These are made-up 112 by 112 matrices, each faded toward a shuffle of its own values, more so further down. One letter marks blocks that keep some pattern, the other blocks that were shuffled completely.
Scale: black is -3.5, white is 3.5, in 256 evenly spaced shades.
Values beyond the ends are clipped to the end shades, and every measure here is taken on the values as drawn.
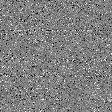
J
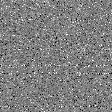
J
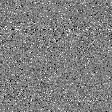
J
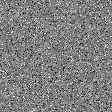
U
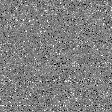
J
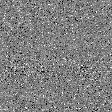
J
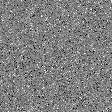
U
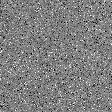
U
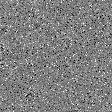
U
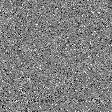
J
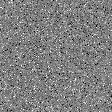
U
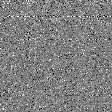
J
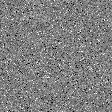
U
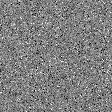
U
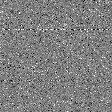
J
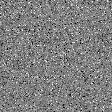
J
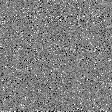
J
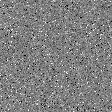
U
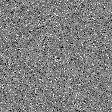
U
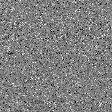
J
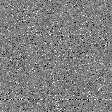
J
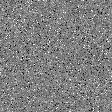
U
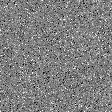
U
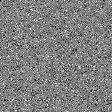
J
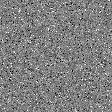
U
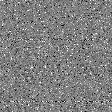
J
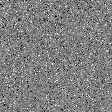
U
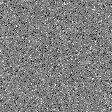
U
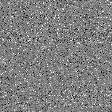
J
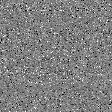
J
